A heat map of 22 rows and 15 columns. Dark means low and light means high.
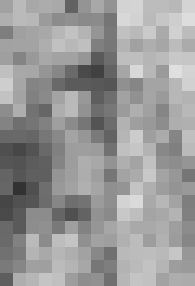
The middle left is the ninth with the lowest average. A vertical seam about 60% of the way across splits the table, and the right part is higher. The top right is the ninth with the highest average.
